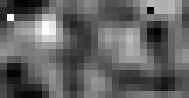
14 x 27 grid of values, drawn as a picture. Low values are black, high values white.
Two lone cells stand out: one far higher and one far lower than their neighbours. Overall the values sit about 40% of the way up the scale. No row or column stands out. The texture is blotchy.
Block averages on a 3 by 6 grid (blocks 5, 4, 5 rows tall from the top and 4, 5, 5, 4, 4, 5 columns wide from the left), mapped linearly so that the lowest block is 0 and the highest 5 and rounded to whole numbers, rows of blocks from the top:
252334
452553
033322
